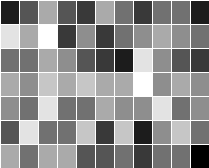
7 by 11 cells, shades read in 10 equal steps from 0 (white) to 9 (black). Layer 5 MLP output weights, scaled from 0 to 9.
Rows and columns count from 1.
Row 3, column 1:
5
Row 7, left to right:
3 5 3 3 6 6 5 7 5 5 9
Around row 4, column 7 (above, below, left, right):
8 4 3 0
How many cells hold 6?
7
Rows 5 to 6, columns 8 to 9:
4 1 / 8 4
